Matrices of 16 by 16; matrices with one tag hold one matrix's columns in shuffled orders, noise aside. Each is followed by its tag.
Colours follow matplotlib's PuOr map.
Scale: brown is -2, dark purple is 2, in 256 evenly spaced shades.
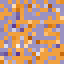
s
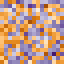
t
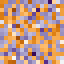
t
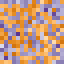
t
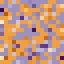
t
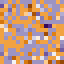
t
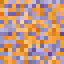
t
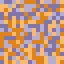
s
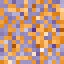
t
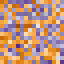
s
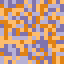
t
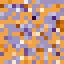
s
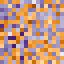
s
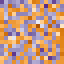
t
